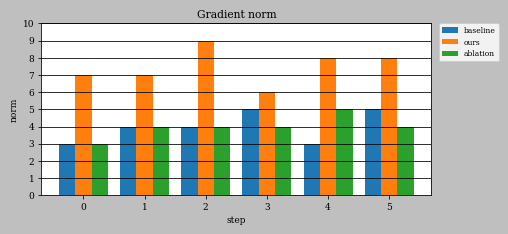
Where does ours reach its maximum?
2
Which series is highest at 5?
ours
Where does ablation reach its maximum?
4
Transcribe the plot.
Title: Gradient norm
x-axis: step, ticks 0 1 2 3 4 5
y-axis: norm, ticks 0 1 2 3 4 5 6 7 8 9 10
Legend: baseline, ours, ablation
Values:
baseline: 3 4 4 5 3 5
ours: 7 7 9 6 8 8
ablation: 3 4 4 4 5 4
